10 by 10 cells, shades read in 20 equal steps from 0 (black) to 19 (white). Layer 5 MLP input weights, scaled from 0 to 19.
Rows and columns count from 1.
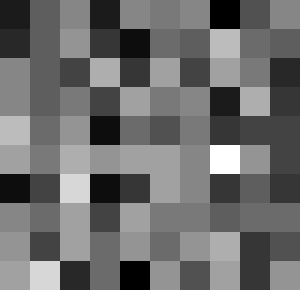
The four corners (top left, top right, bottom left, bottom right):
2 10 12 11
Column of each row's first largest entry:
3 8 4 9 1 8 3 3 8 2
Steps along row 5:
down up down up down up down up same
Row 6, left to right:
12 9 13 11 12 12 10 19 11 5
